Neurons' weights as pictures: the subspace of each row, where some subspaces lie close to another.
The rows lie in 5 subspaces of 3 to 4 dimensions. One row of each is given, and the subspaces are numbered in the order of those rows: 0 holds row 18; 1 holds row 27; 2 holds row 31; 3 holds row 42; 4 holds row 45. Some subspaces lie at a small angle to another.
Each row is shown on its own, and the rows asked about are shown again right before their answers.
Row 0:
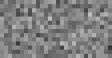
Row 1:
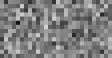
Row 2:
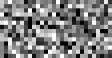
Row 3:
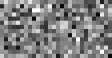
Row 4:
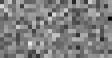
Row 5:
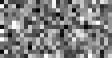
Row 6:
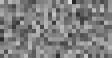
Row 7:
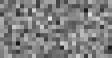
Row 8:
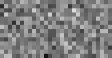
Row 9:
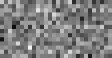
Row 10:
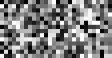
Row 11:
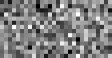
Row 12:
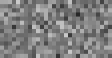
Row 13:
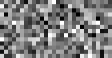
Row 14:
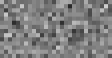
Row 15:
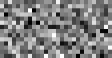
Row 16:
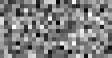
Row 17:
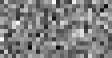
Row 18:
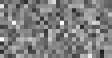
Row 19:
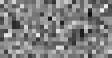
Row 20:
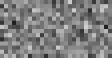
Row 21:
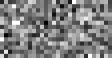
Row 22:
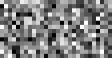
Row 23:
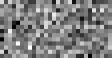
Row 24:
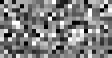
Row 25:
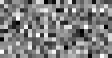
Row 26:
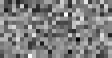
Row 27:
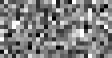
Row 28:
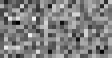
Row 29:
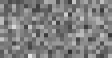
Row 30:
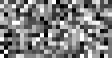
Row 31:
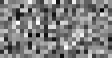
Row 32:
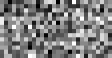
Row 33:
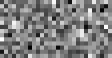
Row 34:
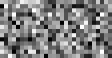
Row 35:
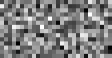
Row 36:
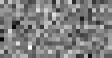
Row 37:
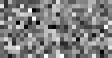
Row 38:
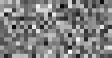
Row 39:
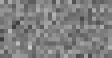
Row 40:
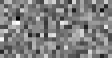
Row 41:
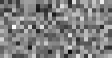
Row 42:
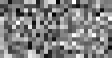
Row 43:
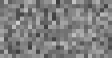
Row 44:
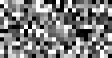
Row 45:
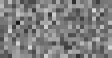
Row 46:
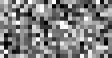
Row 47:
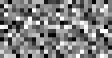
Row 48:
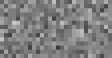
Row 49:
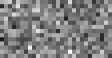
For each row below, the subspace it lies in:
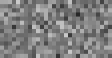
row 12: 0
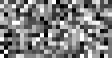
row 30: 0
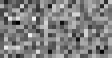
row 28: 2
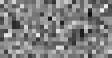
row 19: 3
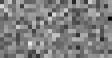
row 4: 3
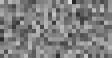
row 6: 0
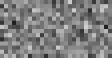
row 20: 1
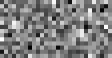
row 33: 1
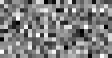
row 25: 2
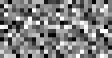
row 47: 2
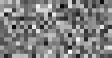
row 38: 4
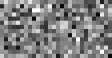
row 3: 1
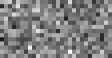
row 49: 0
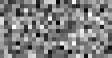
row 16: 3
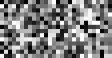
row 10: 0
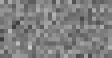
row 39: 4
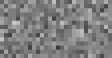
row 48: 1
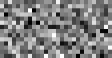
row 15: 2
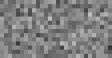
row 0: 3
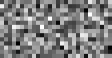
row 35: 3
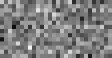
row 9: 4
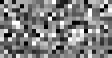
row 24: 3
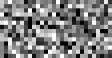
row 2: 2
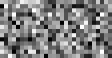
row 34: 0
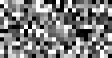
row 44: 2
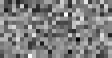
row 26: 3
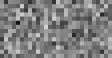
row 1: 1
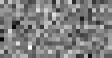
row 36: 4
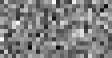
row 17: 1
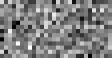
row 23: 4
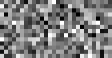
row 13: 0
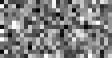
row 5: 4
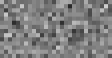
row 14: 3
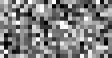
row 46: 0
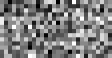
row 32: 3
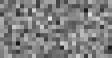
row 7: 3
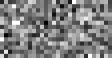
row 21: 0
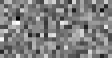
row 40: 2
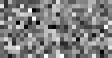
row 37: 2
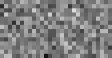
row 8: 4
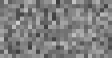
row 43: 1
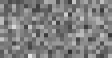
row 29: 3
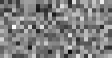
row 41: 4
